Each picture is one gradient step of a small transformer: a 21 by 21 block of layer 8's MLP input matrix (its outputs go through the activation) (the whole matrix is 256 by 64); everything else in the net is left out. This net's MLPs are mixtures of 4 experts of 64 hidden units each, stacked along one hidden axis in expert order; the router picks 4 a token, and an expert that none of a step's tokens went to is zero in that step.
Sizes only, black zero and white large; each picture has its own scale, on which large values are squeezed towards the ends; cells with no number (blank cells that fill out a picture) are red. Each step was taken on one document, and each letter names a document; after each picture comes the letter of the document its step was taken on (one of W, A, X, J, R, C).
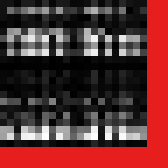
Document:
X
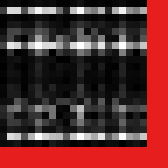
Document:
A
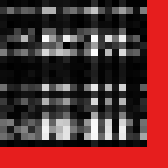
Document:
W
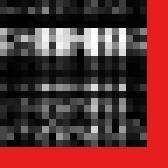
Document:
W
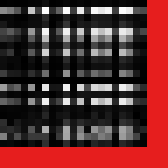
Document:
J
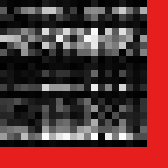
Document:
W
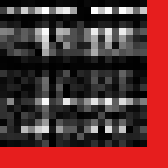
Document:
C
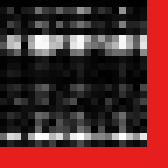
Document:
A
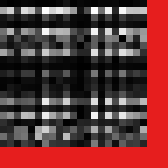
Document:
X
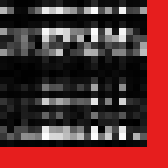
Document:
W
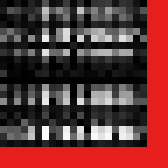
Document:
J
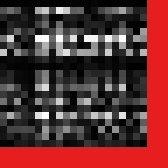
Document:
C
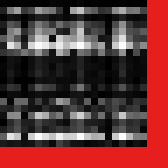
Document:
A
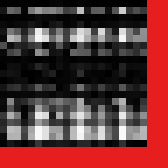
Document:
A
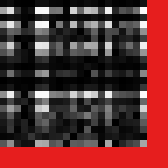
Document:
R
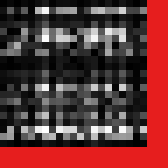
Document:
C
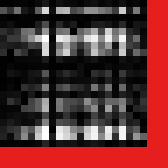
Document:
C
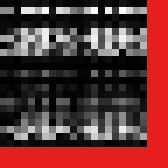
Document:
X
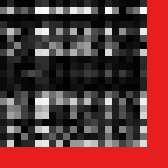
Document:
R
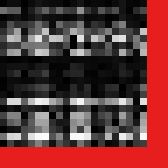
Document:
A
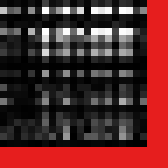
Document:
J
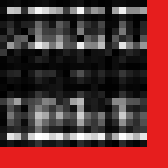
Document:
A
